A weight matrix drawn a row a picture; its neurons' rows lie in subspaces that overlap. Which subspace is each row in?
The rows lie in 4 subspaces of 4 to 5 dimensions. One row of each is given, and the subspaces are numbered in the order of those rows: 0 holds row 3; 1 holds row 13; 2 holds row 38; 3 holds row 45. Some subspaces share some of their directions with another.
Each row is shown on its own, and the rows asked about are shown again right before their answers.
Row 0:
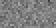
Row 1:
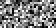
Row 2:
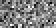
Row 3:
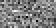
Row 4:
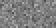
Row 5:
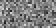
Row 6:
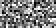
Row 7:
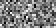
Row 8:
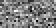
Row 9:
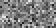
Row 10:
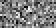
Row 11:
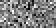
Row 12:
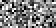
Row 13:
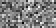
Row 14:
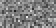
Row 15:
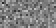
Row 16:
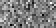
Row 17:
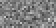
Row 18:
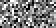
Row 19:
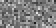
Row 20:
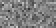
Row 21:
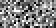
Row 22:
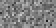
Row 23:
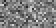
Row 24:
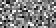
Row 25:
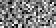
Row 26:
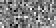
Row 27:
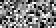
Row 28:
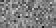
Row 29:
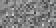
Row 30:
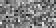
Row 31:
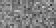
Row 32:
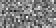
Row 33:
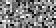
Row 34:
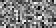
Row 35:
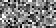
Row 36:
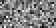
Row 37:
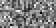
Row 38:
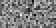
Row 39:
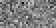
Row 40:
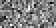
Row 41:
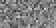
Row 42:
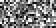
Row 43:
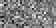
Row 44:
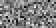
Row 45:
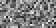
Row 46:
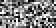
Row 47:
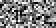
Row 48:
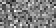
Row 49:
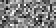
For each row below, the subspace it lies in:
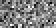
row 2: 3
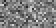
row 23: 1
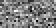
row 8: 1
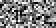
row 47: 1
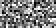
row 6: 2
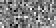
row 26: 3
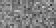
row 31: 0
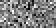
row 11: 0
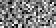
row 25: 3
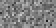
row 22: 2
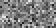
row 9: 1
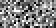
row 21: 2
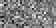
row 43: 1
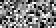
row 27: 2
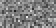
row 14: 2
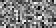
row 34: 1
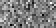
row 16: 0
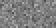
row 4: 1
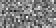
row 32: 2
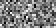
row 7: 2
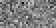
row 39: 0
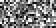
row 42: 2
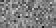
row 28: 3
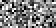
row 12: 1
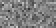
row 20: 1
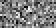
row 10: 0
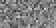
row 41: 3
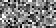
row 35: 1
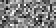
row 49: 3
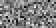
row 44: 0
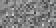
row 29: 3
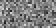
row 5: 2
